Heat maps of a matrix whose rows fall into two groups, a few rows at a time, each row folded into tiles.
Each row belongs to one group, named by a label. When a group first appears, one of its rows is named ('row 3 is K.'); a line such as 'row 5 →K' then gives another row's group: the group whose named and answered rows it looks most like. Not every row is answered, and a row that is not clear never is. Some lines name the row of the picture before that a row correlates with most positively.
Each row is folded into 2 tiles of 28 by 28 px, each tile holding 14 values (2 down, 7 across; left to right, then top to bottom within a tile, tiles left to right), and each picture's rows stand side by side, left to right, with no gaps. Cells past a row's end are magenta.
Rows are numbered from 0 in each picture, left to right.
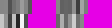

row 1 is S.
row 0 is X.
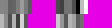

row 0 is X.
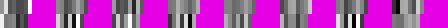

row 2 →S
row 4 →X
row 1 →X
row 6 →X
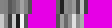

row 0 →X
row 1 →S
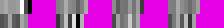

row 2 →S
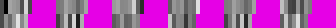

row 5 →S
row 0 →S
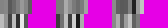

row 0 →X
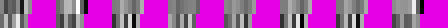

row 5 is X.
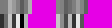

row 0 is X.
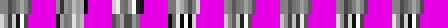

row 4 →X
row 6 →X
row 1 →S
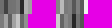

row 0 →S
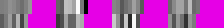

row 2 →X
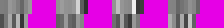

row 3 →X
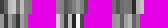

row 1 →X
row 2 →S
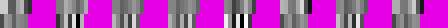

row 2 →X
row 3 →X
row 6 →X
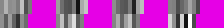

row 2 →S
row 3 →X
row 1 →S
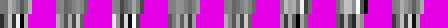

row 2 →X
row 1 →X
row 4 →X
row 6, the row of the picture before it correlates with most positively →0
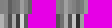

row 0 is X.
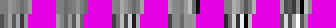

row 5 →S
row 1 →X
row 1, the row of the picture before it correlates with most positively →0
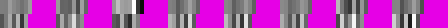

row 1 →S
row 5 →X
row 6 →S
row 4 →X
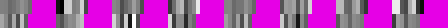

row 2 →X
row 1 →S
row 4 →X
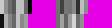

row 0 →S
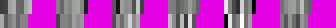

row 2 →S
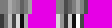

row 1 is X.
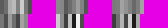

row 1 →X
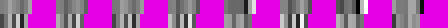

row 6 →S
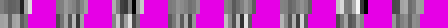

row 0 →S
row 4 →X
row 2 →S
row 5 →X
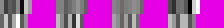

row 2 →X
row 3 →S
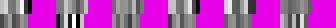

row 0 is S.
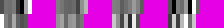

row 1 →S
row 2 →X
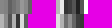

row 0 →X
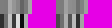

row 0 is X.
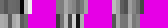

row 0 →S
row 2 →S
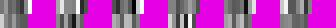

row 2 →S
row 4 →S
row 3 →X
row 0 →S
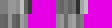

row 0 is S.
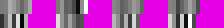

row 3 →X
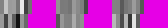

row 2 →X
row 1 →S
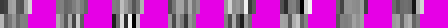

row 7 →S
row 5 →S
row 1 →X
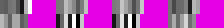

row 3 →S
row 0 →S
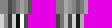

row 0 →X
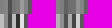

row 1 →X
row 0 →X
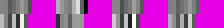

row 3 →X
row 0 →X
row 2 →X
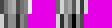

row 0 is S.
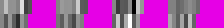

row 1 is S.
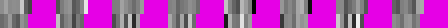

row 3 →X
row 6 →X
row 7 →S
